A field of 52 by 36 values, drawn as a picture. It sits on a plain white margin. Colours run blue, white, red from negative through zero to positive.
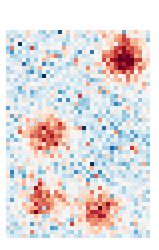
No single row or column stands out from its neighbours. The top right is the ninth with the highest average. The halves do not mirror each other. There is no overall slope. Four bumps rise from the field.
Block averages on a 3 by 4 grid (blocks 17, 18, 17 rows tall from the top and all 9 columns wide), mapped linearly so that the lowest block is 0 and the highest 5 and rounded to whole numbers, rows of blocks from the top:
0 1 2 5 / 2 3 0 0 / 2 2 4 1
